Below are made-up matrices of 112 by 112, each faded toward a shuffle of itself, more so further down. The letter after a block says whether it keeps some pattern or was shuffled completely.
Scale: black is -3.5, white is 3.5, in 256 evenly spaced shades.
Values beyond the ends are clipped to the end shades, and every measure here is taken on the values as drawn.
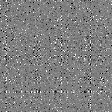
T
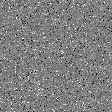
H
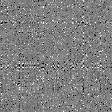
T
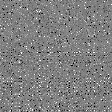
T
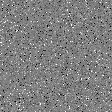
H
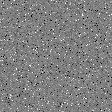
H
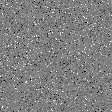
H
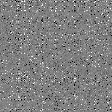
T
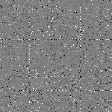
T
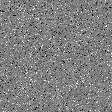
H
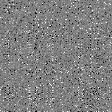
T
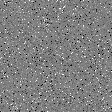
H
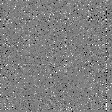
T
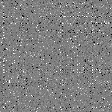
T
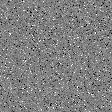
H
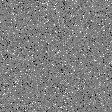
H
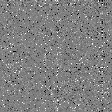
T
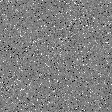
H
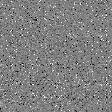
T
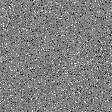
H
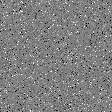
H
